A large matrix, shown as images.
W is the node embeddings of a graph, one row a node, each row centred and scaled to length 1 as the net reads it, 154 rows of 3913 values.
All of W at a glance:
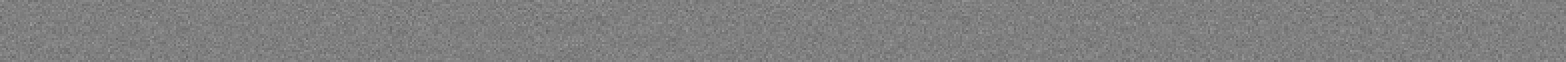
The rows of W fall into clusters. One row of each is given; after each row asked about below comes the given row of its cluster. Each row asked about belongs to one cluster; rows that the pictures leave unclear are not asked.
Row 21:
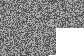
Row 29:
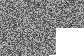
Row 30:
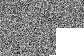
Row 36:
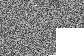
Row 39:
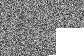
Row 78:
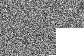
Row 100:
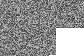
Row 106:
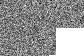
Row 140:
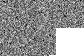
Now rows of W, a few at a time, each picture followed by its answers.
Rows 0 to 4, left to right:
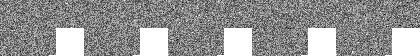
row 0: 21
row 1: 21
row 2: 100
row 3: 106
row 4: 100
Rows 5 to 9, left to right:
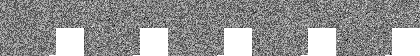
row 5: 140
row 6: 78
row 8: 21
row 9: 100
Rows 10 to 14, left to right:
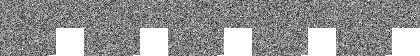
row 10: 39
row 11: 30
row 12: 29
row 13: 140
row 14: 29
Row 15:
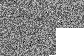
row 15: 106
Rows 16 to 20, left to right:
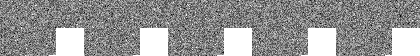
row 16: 36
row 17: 78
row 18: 140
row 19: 39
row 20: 140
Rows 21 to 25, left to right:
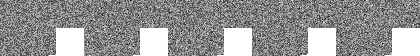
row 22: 30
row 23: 140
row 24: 21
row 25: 36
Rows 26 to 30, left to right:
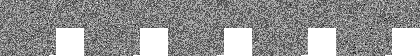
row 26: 100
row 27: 100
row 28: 36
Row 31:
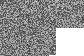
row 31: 106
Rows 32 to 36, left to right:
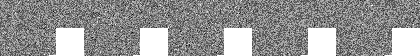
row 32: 39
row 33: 100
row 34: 106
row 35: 21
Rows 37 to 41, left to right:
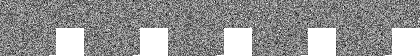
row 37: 100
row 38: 21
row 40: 78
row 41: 39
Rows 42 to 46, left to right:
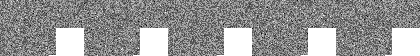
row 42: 78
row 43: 106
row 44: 78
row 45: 36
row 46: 106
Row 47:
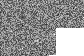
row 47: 39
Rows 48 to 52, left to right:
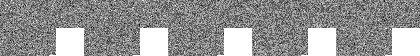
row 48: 100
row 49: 78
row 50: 100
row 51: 30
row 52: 30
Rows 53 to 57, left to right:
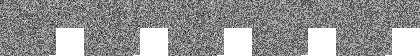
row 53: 106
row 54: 140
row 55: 140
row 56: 36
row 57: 140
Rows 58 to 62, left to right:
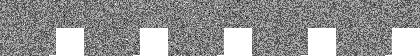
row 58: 140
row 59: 106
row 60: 29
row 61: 78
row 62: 29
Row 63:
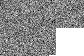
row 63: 106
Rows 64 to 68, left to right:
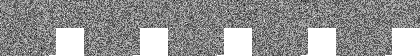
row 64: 140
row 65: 78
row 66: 39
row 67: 21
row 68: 106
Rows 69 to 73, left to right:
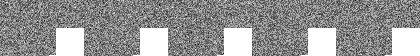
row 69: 30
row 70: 39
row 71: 106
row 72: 39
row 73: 21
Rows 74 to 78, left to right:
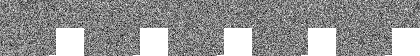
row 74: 30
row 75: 78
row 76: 39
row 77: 106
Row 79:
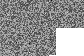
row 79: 30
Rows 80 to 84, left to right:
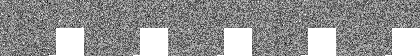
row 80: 39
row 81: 140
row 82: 30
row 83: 78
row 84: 30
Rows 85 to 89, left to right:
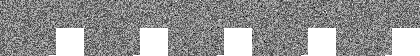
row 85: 78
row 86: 106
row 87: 21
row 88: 29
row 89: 140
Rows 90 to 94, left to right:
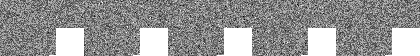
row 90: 100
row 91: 39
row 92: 21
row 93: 106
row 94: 29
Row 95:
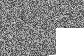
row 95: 39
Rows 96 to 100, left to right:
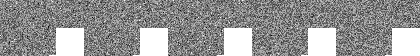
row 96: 29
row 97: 21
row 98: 21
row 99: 30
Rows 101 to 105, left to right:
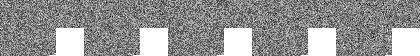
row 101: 39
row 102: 39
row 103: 36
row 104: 21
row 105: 100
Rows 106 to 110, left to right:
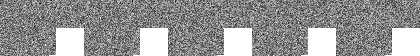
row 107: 140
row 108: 78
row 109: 29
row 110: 36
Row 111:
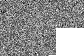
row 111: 21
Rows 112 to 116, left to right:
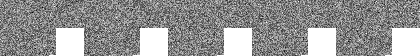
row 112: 100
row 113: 36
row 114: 39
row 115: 39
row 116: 140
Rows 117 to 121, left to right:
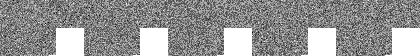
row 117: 36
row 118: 78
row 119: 106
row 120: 29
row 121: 21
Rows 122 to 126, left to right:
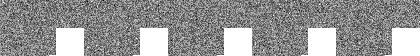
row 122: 30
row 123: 21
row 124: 78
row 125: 30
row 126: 39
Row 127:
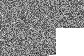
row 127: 39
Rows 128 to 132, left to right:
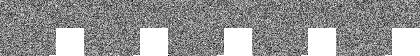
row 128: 100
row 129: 30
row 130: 36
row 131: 30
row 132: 30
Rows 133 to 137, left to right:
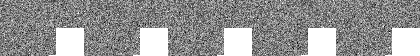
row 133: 21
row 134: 140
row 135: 140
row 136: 36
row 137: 29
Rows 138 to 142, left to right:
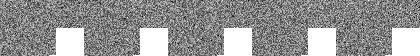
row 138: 29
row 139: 106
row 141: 106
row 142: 29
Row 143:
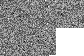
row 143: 106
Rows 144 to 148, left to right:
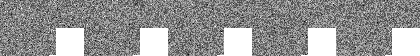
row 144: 100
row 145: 36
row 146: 29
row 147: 106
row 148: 30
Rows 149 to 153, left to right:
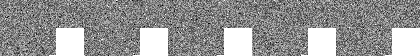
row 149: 30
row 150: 36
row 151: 78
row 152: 30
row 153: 39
